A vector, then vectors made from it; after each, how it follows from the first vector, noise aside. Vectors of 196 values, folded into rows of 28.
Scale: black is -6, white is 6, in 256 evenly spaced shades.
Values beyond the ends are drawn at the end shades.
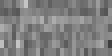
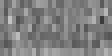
wrapped around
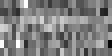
scaled up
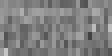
wrapped around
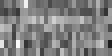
scaled up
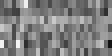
scaled up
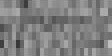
negated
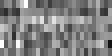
scaled up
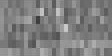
wrapped around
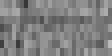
negated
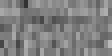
negated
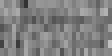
negated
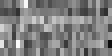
scaled up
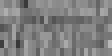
negated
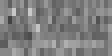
wrapped around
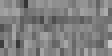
negated
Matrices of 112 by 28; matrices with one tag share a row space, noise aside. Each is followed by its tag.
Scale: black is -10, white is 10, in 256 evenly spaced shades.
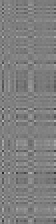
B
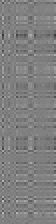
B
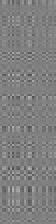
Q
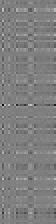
B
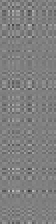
Q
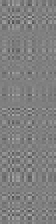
Q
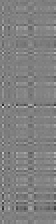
B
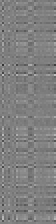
B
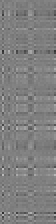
B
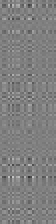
Q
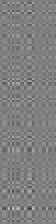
Q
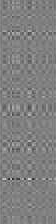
Q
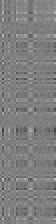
B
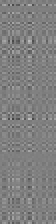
Q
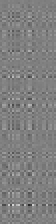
Q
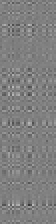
Q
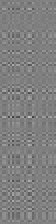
Q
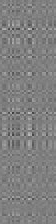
Q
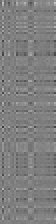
B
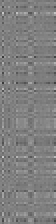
B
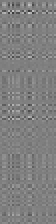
Q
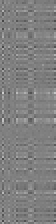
B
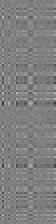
B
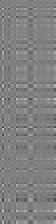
B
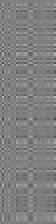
B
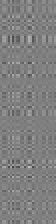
Q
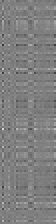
B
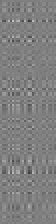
Q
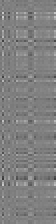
B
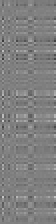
B
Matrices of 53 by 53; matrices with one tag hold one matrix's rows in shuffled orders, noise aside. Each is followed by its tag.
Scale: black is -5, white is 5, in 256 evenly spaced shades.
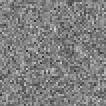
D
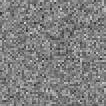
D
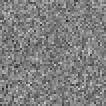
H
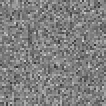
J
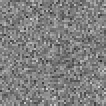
D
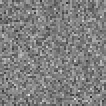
H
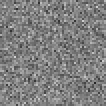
J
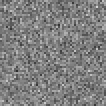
J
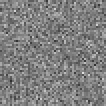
J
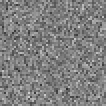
H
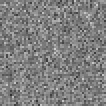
J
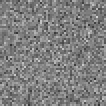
J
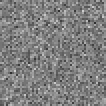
J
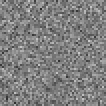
H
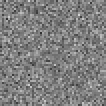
H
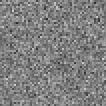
J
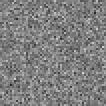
J
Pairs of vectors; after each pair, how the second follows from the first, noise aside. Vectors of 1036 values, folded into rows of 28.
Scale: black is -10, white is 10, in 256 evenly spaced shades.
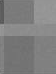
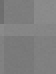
shrunk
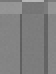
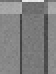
scaled up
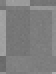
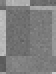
scaled up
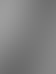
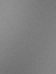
shrunk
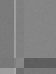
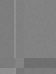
shrunk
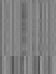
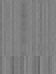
shrunk
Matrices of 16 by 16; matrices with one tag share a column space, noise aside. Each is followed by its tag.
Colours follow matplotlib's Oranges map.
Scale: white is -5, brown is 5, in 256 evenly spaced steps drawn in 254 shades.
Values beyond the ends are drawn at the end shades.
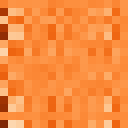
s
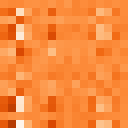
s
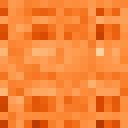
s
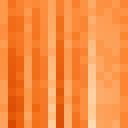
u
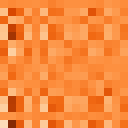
s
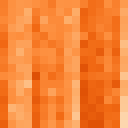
u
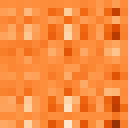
s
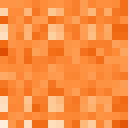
s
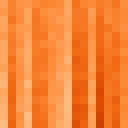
u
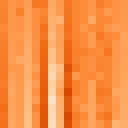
u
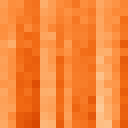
u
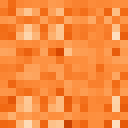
s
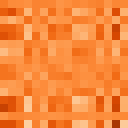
s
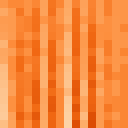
u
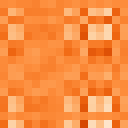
s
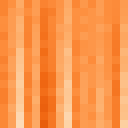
u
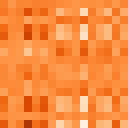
s
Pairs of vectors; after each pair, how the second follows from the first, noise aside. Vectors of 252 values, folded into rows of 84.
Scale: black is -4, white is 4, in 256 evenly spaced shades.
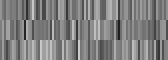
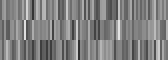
negated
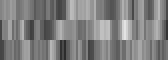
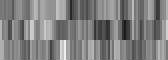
negated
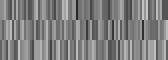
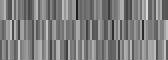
copied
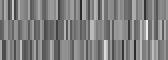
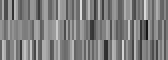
negated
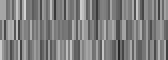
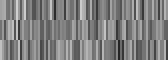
copied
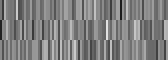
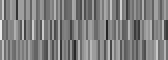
negated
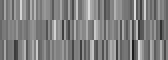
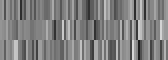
negated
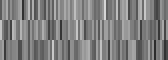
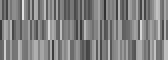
negated
